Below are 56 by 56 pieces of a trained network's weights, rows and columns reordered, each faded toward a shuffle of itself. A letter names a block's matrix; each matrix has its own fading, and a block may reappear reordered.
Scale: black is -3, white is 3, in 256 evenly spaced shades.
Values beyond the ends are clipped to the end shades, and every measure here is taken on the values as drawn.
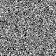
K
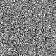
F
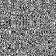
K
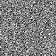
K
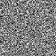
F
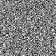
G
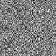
F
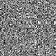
F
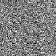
G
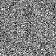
G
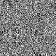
K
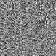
G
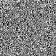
K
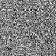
G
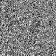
F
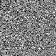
K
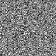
G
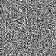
F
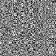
F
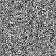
F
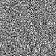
F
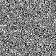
K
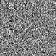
G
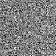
G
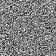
K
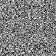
G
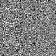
F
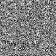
G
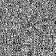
K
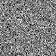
K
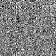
G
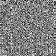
G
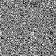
G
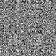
G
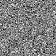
K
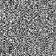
F
